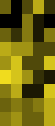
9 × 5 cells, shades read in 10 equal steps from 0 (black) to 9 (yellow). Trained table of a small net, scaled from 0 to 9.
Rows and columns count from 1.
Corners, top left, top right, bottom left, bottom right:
4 2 5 7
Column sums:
44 42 37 27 41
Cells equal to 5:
7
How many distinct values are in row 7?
4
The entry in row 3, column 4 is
1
